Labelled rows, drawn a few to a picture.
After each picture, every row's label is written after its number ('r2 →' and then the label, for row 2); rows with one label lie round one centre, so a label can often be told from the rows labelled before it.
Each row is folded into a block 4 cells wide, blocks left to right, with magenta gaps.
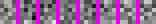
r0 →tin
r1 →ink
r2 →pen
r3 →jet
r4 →ink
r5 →tin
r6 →tin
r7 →tin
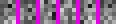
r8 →pen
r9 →jet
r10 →ink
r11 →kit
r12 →pen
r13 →pen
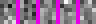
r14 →pen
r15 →ink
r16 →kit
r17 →tin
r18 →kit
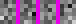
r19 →jet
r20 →ink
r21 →jet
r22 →pen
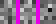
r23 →kit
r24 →kit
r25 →jet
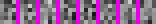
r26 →ink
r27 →jet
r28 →kit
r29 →ink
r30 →ink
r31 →jet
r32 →kit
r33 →kit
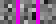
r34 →jet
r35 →ink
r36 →jet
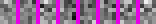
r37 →tin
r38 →kit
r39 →tin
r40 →ink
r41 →pen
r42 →ink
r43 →tin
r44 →tin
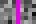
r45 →kit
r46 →ink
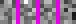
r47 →kit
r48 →tin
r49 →tin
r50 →ink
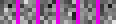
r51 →pen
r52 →tin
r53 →pen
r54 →ink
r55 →jet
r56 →pen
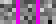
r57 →tin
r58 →jet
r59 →kit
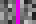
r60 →jet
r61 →ink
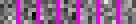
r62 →pen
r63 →ink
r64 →jet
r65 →ink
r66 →kit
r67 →tin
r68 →kit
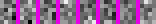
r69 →ink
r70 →kit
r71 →ink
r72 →tin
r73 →pen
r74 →ink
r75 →jet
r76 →tin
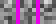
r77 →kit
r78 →kit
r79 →tin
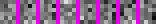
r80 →jet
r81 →pen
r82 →ink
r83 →tin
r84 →jet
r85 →ink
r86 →pen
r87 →ink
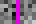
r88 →ink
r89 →pen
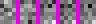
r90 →tin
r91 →kit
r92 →pen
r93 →pen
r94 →pen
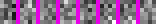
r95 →ink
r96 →kit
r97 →jet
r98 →tin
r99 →jet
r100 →pen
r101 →pen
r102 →kit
